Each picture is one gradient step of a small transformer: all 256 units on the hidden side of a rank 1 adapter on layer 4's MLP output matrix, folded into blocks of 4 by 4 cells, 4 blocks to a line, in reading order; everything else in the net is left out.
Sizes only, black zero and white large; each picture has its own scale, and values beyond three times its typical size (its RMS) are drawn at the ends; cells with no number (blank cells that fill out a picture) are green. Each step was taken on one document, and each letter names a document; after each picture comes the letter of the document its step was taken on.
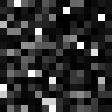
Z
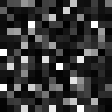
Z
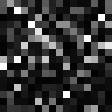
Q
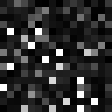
Z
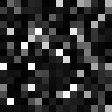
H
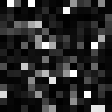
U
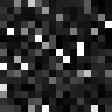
H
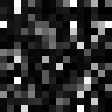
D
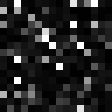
D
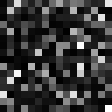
H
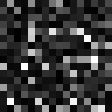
Q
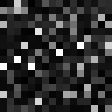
Q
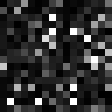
Q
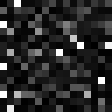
Q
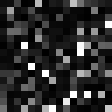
U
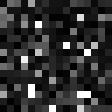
Z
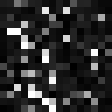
Z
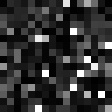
U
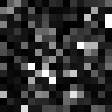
H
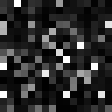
H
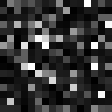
H
